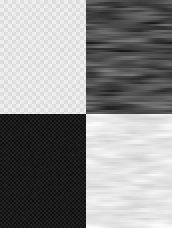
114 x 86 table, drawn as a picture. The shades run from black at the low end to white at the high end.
The table splits into 2 rows of 2 panels. Panel 1,1: very high, checkered, faint in contrast. Panel 1,2: low, streaked across. Panel 2,1: very low, checkered, faint in contrast. Panel 2,2: very high, streaked across, faint in contrast.
